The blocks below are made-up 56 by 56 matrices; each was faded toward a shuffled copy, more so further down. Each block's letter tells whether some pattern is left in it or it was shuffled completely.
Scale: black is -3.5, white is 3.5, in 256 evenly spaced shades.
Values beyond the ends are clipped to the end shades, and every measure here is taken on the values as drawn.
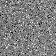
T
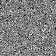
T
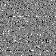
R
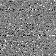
R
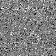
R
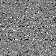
R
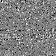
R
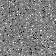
T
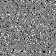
R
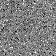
T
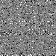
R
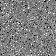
T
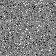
T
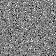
T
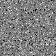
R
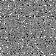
R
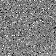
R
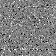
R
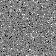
T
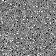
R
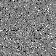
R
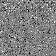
R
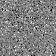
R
